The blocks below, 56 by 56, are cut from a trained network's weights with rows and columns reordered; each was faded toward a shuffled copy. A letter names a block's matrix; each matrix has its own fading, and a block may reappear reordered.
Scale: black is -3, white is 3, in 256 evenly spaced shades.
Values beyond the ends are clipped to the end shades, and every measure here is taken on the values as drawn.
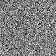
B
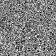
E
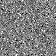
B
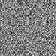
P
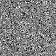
B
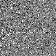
B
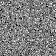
B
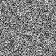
E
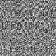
P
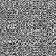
P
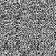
P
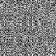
P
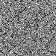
B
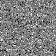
B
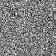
E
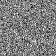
E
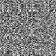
P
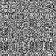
P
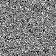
B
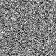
E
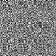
P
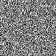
E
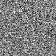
E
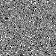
B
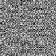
P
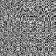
P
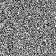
E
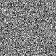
E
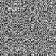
P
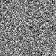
E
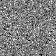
B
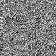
E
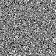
B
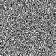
E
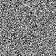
E
